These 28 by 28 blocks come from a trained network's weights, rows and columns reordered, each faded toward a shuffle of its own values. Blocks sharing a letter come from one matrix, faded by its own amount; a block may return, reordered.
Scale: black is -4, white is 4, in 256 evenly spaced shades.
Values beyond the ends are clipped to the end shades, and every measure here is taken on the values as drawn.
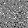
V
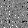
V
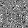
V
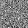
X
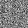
X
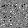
V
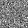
X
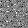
V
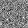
X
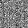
X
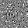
V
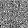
X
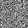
X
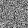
X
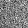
X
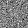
X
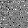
V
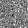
X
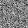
X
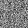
X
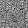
X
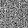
X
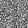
X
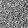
X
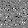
V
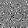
V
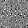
V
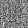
X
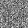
X
